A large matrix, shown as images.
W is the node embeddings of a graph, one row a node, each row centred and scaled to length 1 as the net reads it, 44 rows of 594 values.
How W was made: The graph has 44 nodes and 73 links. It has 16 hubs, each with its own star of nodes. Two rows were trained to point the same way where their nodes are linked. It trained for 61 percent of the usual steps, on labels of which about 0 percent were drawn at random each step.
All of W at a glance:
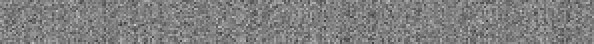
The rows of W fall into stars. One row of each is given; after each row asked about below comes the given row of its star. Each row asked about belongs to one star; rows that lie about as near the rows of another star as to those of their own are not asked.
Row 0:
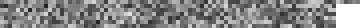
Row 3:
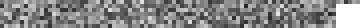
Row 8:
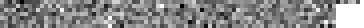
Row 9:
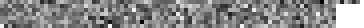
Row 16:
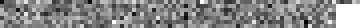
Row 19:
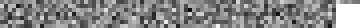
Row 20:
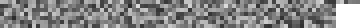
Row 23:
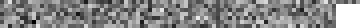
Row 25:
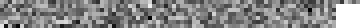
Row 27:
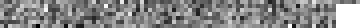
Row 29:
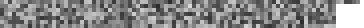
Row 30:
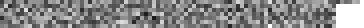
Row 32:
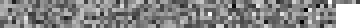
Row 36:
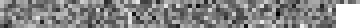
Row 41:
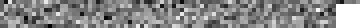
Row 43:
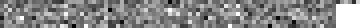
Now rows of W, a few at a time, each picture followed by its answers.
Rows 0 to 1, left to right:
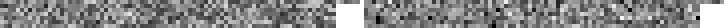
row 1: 29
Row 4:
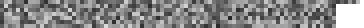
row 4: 23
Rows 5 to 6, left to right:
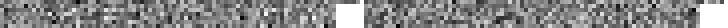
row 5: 27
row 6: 30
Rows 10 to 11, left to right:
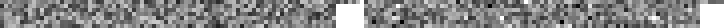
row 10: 41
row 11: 29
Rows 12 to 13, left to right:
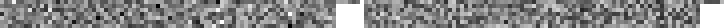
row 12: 20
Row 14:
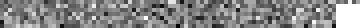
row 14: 41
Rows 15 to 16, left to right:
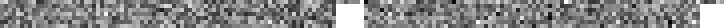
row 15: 19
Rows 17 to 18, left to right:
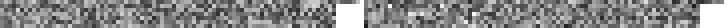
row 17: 36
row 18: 23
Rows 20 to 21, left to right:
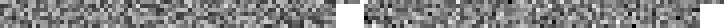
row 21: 43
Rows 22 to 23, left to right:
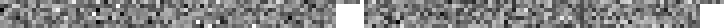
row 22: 20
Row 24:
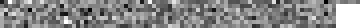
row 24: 0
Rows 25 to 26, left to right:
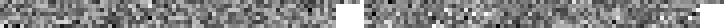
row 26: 0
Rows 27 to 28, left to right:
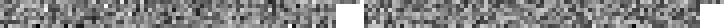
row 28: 43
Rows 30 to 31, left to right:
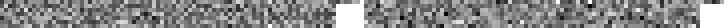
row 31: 27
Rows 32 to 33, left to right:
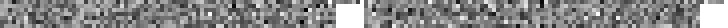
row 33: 41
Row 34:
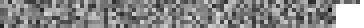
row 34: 29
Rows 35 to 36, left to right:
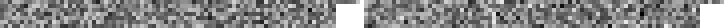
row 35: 25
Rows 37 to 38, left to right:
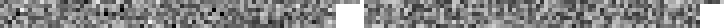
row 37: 3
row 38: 27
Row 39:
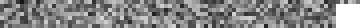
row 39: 8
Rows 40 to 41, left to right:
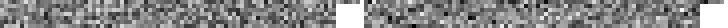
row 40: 32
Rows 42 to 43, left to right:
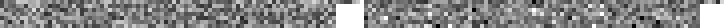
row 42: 16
